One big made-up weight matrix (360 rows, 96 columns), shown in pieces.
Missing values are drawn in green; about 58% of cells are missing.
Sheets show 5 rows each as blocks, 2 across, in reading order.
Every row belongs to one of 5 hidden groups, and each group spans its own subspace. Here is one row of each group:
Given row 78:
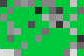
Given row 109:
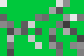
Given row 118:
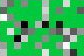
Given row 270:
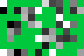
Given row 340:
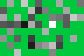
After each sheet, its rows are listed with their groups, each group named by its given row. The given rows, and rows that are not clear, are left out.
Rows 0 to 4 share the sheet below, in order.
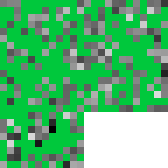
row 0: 118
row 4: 270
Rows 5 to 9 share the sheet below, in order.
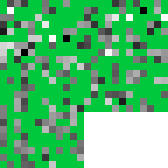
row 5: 109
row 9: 340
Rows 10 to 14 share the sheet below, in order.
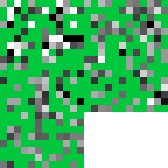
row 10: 109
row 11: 109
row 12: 109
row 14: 109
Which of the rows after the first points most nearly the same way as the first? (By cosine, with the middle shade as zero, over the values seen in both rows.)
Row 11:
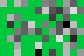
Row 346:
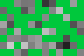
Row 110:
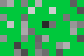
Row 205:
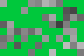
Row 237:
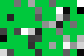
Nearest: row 237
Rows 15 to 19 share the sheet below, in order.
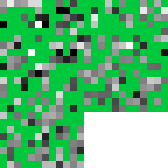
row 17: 78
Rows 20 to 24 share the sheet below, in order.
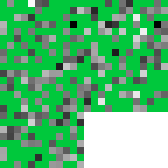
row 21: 270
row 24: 340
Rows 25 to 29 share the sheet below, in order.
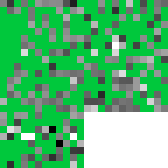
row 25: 78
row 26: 340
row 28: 78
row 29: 270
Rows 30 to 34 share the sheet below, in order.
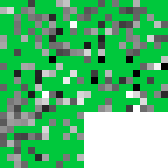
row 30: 270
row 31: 78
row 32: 109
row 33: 340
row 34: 340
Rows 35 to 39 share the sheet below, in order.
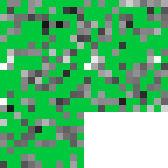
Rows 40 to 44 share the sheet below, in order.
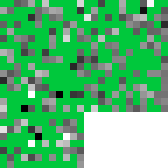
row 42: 78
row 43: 78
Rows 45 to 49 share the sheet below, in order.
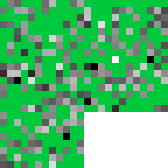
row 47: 270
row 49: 340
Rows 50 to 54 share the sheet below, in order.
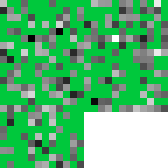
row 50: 78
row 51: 78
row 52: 109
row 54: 340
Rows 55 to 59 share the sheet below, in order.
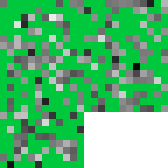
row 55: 270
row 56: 78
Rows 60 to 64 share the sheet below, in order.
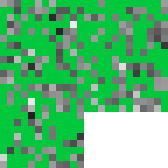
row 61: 109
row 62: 340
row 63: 109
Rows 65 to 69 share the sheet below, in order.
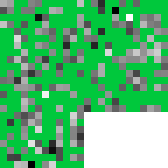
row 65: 78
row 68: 340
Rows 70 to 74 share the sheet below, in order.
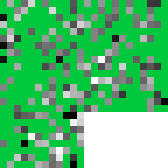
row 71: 78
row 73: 340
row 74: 78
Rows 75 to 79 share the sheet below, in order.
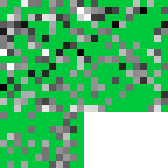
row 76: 270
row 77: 109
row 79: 340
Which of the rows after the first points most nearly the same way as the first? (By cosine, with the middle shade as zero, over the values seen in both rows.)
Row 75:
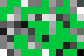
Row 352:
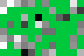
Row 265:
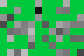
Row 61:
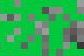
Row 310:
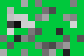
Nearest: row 310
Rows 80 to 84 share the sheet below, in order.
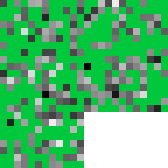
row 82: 340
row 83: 78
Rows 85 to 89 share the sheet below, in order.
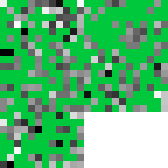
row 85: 78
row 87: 270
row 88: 109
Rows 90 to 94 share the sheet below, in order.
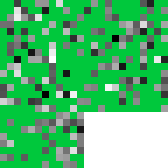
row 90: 340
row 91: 78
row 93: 78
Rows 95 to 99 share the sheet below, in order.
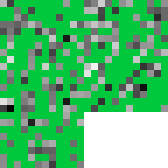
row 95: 109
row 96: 340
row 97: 78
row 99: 340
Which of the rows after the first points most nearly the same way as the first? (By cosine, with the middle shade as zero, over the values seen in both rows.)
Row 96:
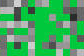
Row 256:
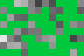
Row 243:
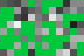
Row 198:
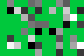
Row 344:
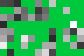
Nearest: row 243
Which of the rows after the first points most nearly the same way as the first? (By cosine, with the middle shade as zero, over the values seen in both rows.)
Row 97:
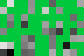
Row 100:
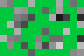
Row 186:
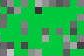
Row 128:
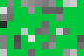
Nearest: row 100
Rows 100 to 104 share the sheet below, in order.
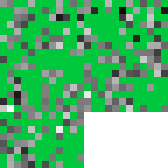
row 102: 78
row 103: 109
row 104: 270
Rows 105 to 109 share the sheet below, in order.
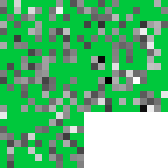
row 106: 78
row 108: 340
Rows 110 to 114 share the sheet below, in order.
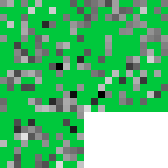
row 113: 78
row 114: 340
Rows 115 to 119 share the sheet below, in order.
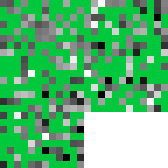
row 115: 78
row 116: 340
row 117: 340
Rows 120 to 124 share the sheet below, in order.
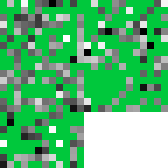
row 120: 109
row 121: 78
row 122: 78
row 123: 78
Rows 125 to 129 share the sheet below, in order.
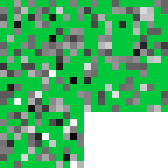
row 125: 270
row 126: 118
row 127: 270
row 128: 78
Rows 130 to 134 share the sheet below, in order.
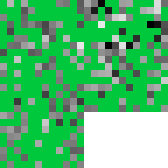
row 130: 109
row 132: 340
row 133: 270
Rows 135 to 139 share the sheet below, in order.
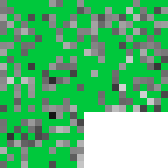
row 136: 340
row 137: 340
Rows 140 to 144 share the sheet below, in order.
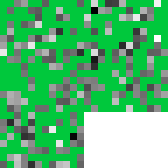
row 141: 109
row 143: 340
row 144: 270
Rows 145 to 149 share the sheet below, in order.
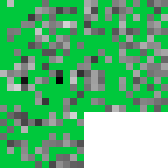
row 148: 340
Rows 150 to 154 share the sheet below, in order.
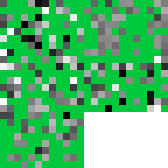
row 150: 340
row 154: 270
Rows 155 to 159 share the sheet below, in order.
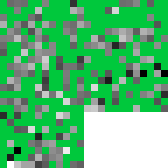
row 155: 78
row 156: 340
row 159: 78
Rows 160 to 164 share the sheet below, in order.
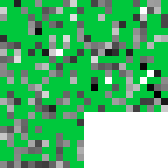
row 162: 340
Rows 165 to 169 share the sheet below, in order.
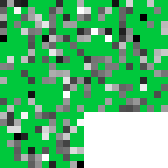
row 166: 270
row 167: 109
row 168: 78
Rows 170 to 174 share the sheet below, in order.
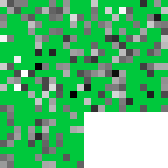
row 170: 109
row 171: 109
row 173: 109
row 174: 340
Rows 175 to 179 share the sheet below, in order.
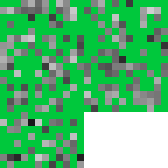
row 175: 109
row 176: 118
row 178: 109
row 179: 340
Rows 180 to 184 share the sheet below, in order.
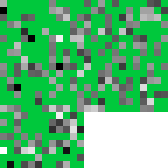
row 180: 78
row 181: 109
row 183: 78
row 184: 109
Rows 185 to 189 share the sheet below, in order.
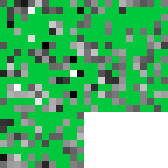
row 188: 270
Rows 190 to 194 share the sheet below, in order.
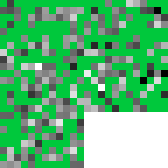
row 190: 340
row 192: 109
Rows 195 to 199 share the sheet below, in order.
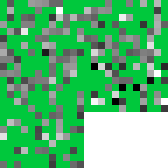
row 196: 78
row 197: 340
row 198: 340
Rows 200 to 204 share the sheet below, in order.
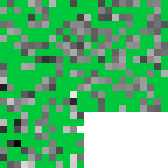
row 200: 109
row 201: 270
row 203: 109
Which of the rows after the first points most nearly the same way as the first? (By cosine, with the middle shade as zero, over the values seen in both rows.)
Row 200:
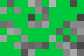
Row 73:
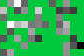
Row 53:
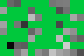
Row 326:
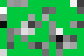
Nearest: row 73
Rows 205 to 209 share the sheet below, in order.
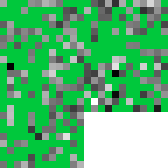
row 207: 109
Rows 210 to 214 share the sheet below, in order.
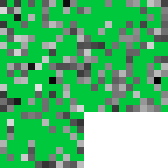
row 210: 270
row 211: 78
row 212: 340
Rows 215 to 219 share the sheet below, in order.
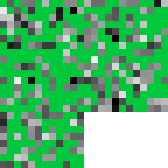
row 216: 78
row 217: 270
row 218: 340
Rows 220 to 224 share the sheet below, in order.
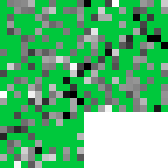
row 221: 109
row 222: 109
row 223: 78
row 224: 270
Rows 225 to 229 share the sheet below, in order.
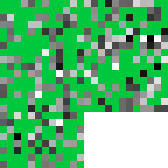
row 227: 270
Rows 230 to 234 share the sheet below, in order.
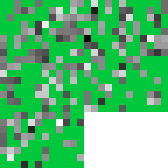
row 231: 109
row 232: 340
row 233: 78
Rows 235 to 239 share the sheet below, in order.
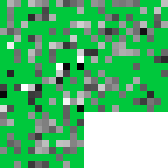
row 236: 78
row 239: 340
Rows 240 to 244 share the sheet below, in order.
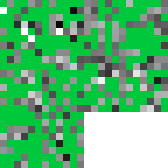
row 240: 78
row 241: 340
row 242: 109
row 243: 270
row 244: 78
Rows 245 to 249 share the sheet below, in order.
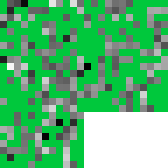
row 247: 109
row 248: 78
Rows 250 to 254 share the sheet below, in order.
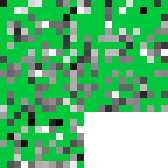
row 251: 340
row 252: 78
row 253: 78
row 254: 118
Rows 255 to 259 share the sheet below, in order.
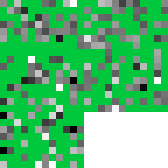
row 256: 109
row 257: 270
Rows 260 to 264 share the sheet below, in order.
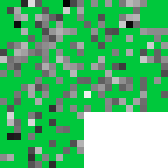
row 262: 109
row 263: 109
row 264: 340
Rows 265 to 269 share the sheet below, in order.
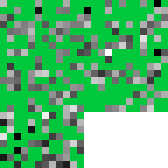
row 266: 78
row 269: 270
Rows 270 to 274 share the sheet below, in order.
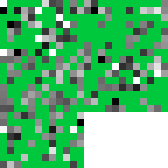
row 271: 340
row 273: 340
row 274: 340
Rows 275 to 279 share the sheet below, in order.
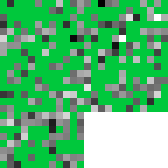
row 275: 109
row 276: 340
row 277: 109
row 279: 270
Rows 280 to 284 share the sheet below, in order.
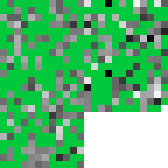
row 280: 270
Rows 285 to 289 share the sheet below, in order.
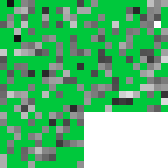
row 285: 78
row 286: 270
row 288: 340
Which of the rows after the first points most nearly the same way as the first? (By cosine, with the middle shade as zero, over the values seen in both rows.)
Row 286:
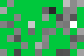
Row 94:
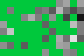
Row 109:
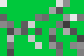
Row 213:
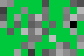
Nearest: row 94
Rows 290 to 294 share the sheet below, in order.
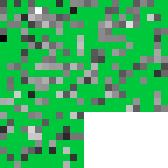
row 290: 109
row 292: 78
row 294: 340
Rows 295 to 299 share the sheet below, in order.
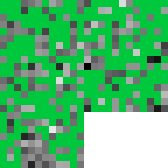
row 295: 340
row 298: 78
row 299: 270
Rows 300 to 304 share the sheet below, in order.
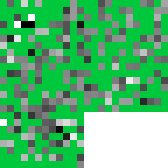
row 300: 270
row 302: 340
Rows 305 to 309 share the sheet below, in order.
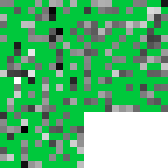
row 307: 270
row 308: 340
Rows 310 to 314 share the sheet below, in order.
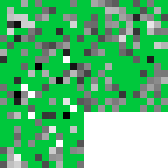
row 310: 270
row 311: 340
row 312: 78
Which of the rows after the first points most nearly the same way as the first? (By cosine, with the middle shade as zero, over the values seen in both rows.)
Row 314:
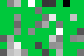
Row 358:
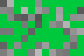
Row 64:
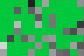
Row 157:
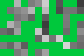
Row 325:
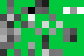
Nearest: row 358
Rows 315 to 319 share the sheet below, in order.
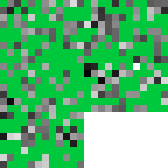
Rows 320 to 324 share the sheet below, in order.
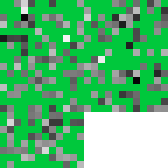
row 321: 340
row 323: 340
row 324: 340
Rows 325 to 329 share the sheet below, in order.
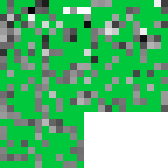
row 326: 78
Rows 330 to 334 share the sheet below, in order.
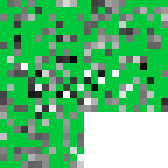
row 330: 78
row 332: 109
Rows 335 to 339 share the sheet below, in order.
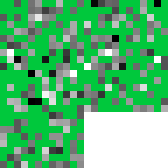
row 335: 78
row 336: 78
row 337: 340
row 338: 78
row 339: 109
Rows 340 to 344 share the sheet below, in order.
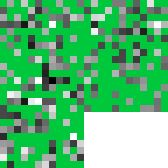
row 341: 270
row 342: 340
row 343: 109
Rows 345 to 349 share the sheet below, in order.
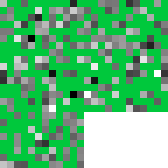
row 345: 78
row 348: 109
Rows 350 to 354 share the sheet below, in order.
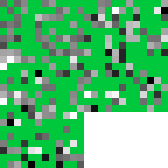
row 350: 78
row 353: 109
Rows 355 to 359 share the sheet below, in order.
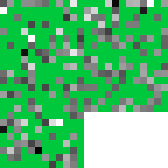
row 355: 78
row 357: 340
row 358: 109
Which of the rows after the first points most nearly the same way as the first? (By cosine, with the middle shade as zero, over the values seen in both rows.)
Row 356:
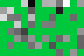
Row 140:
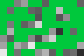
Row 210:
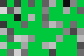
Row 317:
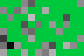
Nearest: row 317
